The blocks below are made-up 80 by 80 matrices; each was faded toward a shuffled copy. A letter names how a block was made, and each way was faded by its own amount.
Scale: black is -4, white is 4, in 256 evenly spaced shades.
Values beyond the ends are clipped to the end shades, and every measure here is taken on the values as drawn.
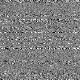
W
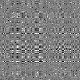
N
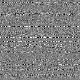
W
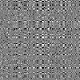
N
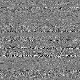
W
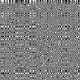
N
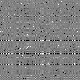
N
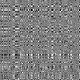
N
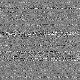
W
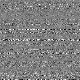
W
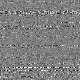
W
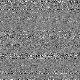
W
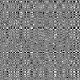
N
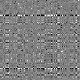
N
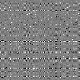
N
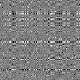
N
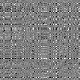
N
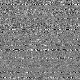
W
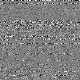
W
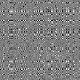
N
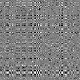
N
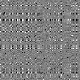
N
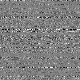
W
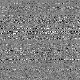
W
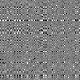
N
